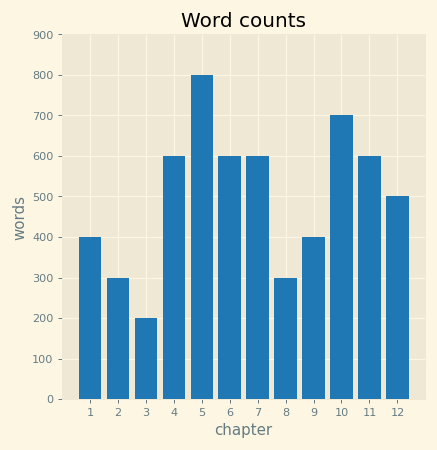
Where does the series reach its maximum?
5
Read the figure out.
Title: Word counts
x-axis: chapter, ticks 1 2 3 4 5 6 7 8 9 10 11 12
y-axis: words, ticks 0 100 200 300 400 500 600 700 800 900
Values:
400 300 200 600 800 600 600 300 400 700 600 500
